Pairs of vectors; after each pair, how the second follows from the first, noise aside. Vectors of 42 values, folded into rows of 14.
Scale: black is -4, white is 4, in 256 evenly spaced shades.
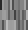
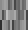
wrapped around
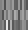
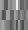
shuffled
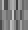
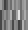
shuffled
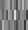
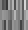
shuffled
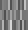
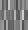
wrapped around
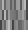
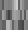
shuffled
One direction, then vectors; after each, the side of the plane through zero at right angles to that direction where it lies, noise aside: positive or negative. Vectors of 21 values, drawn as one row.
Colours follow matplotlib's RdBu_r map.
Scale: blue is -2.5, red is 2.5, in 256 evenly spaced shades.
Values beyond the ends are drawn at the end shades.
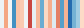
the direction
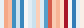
positive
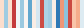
negative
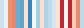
negative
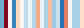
positive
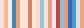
positive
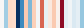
negative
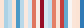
negative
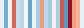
negative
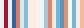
positive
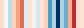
negative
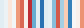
positive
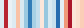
negative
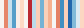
positive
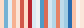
positive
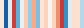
negative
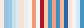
negative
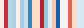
negative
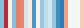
positive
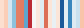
positive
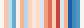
positive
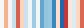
positive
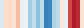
negative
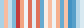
positive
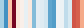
negative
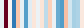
positive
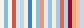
negative
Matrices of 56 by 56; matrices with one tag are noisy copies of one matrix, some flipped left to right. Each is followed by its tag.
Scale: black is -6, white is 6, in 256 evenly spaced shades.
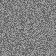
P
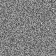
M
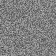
M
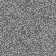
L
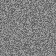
P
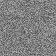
L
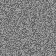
P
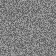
M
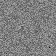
L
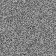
L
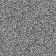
L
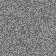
L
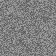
L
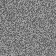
M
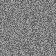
P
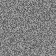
M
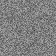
L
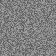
P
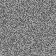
M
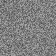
M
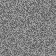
M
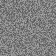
M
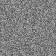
P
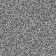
M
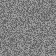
M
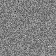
M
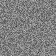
M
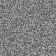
M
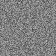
P
